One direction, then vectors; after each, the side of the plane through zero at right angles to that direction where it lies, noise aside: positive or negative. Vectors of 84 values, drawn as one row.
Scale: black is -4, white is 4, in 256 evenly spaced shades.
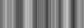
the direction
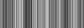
negative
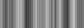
negative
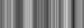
positive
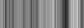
negative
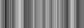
negative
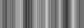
negative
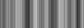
negative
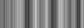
negative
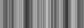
negative
